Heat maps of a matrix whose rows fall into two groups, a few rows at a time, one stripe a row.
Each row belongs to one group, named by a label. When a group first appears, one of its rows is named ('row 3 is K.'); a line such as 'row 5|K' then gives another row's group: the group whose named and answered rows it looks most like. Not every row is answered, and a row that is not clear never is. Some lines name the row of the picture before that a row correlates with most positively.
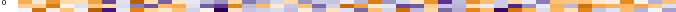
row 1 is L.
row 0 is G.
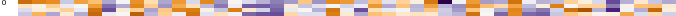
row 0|G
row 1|G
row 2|G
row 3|G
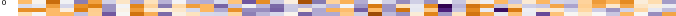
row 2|G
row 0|L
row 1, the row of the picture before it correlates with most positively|1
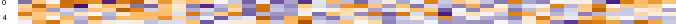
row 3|G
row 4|L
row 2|L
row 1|L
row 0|G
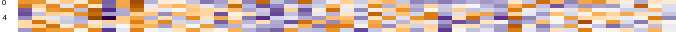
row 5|L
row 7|G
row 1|G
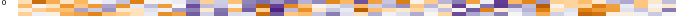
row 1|L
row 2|L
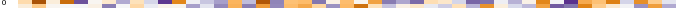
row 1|L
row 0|L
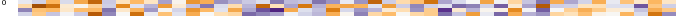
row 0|G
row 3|G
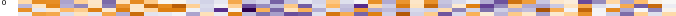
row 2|L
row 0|G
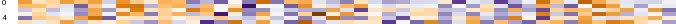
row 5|L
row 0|L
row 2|G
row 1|L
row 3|L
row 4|G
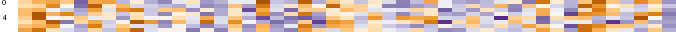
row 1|L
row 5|G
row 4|G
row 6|L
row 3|L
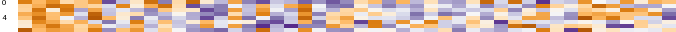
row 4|L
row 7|L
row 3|L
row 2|L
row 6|G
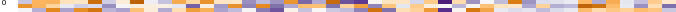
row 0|G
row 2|G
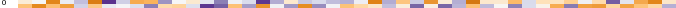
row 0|G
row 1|L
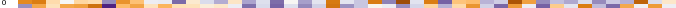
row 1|G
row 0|G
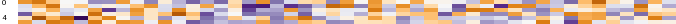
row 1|G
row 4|L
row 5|L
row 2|G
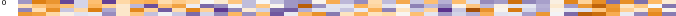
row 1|L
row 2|G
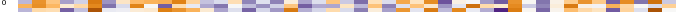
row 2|G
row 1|G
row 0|G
